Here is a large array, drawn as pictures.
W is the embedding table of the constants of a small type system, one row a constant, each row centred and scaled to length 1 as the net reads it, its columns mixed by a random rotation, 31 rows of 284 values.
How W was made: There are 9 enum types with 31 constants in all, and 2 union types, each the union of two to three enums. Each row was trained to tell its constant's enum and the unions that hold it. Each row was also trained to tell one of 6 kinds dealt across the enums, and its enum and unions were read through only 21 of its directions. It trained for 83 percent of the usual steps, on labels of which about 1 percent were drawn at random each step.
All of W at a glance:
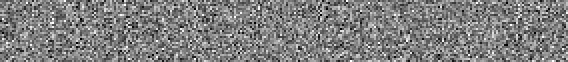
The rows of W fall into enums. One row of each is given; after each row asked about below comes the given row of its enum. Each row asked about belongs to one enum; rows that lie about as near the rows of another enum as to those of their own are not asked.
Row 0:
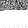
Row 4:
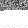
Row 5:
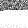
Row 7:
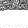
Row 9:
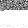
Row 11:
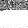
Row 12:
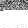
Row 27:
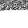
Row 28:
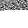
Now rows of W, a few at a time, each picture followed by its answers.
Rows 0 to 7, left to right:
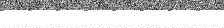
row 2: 4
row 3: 28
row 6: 4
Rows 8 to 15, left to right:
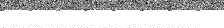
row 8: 4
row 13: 12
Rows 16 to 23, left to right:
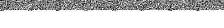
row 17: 27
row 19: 9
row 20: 0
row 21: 28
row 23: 12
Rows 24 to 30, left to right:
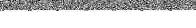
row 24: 9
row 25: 5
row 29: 12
